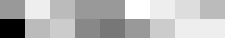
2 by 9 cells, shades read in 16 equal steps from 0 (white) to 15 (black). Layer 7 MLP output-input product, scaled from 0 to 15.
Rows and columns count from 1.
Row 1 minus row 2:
-9 -3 1 -1 -2 -6 -2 1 3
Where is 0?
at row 1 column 6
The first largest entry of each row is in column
1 1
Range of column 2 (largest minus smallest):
3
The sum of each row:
30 48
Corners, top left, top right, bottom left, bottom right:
6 4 15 1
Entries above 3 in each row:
5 5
